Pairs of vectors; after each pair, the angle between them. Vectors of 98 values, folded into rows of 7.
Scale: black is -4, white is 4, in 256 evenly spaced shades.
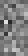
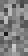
partly aligned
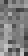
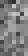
orthogonal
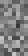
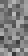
nearly opposite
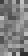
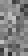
partly opposed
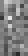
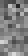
partly opposed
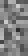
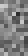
orthogonal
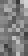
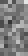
partly aligned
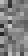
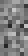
orthogonal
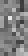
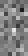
partly aligned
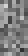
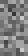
orthogonal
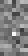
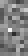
partly opposed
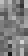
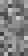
partly aligned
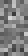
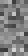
nearly opposite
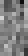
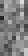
nearly opposite
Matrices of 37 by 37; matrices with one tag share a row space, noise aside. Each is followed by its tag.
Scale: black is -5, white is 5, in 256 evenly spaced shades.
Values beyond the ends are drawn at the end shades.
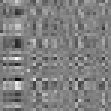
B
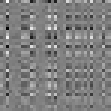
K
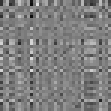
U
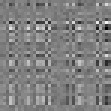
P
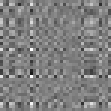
U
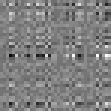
P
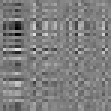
B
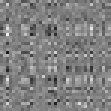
K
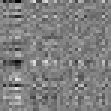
B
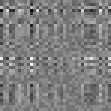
U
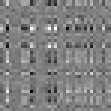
K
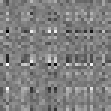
K
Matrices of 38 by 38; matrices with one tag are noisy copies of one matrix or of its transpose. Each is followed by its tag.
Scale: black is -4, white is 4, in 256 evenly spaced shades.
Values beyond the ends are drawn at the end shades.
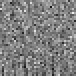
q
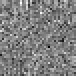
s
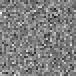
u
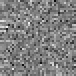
s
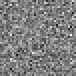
u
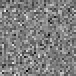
u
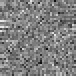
s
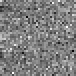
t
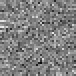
s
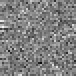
s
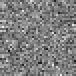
s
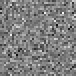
u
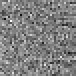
q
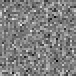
u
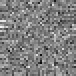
s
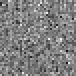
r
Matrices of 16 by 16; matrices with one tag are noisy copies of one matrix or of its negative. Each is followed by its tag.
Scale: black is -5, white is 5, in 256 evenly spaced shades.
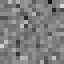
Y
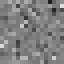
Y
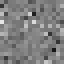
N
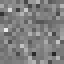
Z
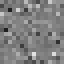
Z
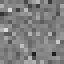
Z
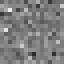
Z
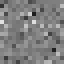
N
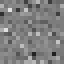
Z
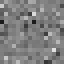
N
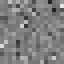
Y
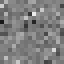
N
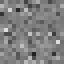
Z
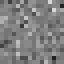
Y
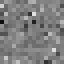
N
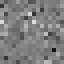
N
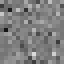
Z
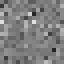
N
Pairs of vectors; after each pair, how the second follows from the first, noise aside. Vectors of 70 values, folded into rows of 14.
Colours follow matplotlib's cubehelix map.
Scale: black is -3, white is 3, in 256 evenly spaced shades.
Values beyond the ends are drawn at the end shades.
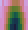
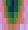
reversed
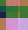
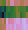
copied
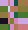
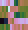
copied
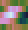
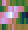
copied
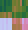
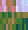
reversed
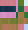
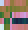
reversed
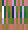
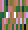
shuffled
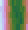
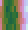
reversed
